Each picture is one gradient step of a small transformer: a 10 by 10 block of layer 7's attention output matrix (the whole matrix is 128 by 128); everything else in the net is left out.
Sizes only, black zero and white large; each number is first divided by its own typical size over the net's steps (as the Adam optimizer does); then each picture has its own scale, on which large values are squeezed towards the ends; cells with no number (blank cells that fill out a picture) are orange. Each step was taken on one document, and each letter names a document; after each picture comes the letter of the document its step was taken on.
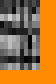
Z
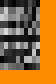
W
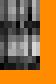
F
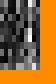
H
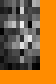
F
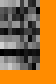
W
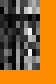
H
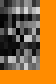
F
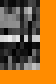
Z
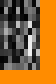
H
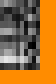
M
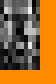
H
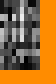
M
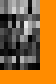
F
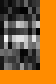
H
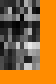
Z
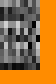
W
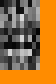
M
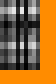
F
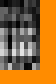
M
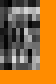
F
